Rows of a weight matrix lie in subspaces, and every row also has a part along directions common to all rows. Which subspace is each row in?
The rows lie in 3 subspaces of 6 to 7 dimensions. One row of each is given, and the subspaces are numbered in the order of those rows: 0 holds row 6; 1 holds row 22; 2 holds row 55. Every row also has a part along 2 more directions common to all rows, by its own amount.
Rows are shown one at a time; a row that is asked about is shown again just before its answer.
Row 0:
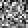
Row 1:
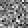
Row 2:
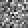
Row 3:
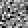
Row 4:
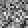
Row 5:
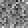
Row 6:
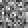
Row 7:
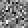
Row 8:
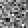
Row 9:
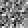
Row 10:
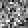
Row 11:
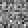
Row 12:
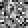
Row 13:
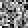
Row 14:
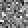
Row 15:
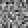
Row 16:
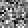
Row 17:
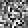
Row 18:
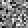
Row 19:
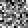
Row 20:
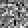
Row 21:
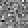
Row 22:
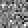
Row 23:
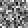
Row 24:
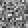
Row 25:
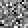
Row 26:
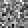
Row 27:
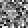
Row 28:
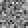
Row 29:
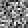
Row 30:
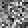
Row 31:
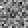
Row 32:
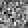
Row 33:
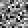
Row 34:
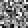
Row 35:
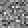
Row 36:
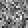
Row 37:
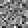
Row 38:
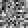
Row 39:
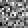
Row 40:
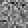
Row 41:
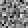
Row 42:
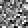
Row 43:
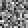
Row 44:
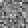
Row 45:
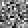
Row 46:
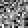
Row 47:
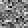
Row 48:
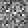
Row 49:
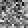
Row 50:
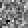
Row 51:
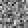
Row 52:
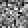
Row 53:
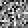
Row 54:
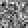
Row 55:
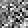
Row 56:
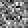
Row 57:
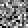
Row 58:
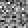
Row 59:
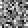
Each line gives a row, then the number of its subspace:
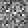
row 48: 0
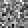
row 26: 1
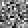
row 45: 2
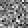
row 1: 2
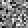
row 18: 2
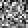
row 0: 0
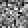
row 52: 1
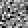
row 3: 2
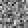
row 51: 0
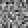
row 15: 1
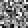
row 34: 0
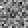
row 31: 0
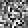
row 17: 1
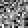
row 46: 0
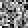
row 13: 0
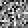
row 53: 2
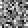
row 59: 0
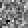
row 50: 0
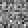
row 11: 1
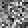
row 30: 2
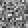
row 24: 2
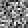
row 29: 2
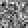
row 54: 1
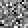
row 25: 2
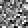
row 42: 1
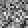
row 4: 2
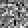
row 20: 1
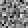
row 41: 1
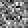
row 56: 2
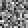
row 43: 1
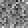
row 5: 1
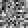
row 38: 1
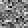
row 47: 0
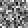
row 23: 2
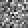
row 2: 0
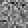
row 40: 1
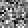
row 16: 0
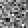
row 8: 0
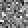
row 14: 1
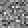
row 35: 2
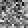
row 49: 1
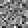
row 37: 1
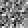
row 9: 1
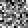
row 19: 0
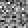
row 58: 0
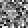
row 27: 0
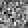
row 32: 2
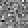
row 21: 2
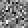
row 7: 0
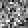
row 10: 0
